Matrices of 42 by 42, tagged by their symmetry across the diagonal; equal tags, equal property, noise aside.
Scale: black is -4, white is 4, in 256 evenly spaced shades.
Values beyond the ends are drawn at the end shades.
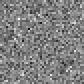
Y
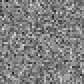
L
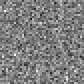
L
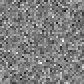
Y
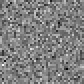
L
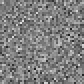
Y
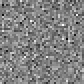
L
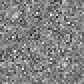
Y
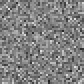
Y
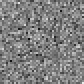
Y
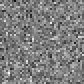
L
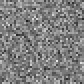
L
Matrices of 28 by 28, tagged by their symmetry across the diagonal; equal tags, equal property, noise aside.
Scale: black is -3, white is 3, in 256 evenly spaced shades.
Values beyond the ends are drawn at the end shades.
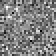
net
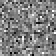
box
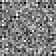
box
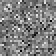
net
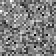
net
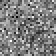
net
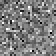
net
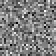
box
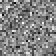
net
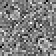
net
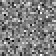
box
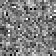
box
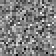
box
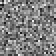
box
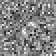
net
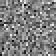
box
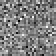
box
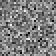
net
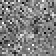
box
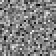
net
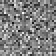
box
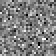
box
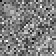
net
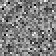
net
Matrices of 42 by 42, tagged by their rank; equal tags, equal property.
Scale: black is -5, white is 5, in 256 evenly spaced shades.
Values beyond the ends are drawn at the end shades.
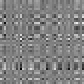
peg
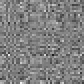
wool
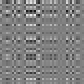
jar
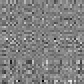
wool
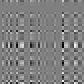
jar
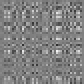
peg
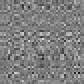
wool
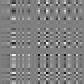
jar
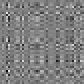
peg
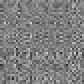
wool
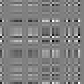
jar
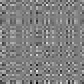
peg
